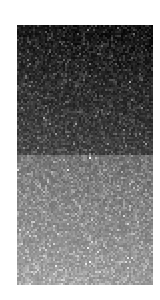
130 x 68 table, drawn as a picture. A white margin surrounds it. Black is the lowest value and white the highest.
Slope: up to the bottom. Average level on the scale: 40%. Seam: horizontal, 50% of the way down, the bottom part higher.
